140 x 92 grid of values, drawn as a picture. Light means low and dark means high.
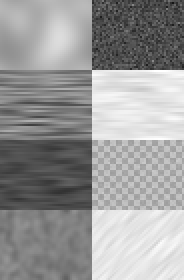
The table splits into 4 rows of 2 panels. Panel 1,1: low, smooth. Panel 1,2: high, fine-grained. Panel 2,1: middling, streaked across. Panel 2,2: very low, streaked across, faint in contrast. Panel 3,1: high, streaked across, faint in contrast. Panel 3,2: low, checkered. Panel 4,1: middling, blotchy, faint in contrast. Panel 4,2: very low, slanting up to the right, faint in contrast.
